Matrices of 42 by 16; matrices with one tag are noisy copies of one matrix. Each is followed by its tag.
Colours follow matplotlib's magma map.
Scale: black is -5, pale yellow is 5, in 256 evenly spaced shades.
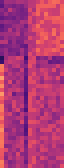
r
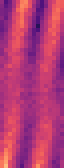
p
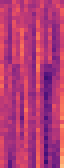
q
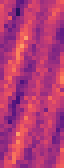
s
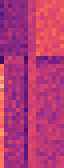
r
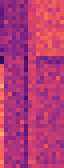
r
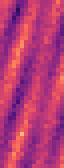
s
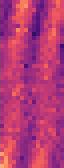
p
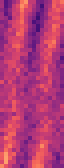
p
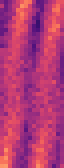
p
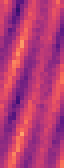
s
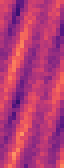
s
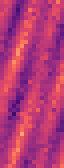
s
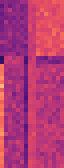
r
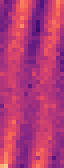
p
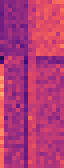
r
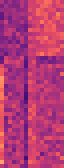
r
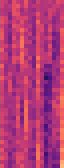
q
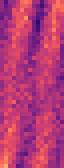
p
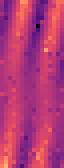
p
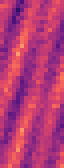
s
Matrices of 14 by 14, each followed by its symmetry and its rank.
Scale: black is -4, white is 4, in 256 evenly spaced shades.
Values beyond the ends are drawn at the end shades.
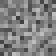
symmetric, full rank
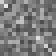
symmetric, full rank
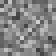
symmetric, full rank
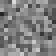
antisymmetric, full rank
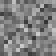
antisymmetric, full rank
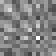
symmetric, rank three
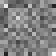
symmetric, rank three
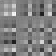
symmetric, rank one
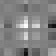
symmetric, rank one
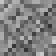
symmetric, full rank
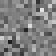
antisymmetric, full rank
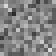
symmetric, full rank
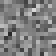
antisymmetric, full rank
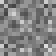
symmetric, rank three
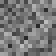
symmetric, full rank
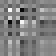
symmetric, rank one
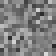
antisymmetric, full rank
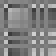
symmetric, rank one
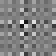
symmetric, rank one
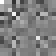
symmetric, rank three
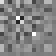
symmetric, rank three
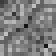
symmetric, full rank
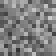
antisymmetric, full rank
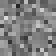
antisymmetric, full rank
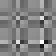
symmetric, rank one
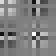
symmetric, rank one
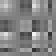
symmetric, rank one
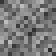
symmetric, full rank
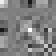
symmetric, rank three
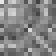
symmetric, rank three
